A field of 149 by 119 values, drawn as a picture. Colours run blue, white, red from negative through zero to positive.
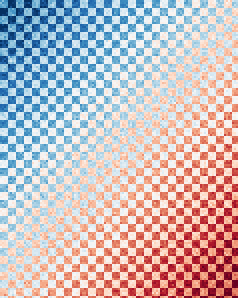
No single row or column stands out from its neighbours. There are no lone odd cells. The values follow a bell shape. The top left is the ninth with the lowest average. There is an overall slope up to the bottom right.
